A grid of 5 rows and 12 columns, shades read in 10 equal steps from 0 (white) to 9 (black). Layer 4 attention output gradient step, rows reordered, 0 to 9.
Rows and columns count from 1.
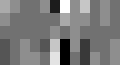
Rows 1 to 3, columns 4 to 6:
5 4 8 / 5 5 5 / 5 5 4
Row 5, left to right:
6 5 4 4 5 1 9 5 7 4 5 4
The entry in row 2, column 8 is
4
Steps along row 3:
same same same same down up down up same same same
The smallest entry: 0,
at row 1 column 7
